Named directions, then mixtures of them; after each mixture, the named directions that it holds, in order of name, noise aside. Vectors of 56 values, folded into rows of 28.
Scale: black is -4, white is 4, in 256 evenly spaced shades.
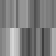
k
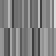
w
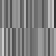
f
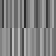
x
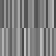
f, x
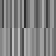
x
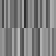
w, x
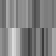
k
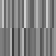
x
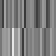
k, x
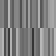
f, w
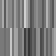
k, x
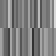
w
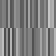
f, w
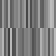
f, w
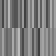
w, x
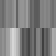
k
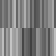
f, k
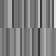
f, w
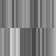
k, w
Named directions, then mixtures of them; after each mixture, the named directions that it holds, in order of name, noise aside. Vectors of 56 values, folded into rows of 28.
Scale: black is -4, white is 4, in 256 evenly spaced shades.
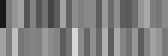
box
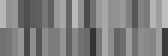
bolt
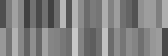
bolt, box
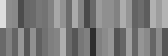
bolt, box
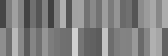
bolt, box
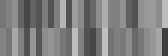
bolt, box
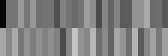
bolt, box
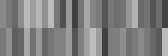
bolt, box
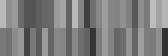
bolt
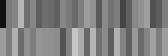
bolt, box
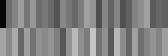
bolt, box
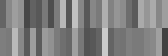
bolt, box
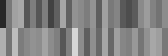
box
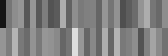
box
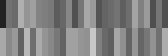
bolt, box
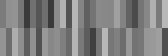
bolt, box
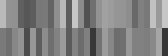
bolt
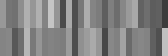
bolt, box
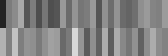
box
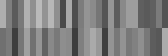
bolt, box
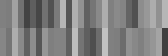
bolt, box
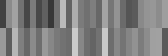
bolt, box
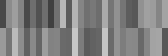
bolt, box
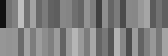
bolt, box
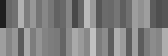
bolt, box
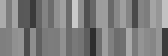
bolt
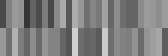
bolt, box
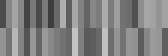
bolt, box
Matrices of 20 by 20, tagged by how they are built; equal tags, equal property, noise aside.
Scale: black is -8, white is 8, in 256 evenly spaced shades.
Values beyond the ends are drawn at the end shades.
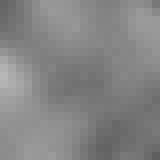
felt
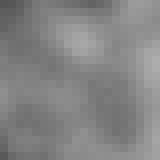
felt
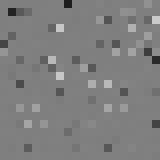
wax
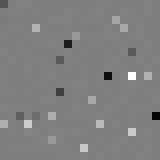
wax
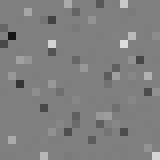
wax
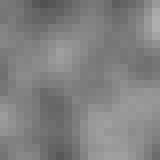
felt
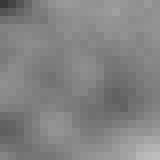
felt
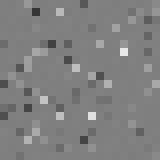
wax
